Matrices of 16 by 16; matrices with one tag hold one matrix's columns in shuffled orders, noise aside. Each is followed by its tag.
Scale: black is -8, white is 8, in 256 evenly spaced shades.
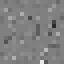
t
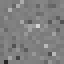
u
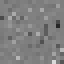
t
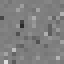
t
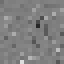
t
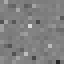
u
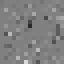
t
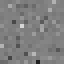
u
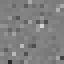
u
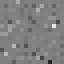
u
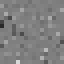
t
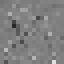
t
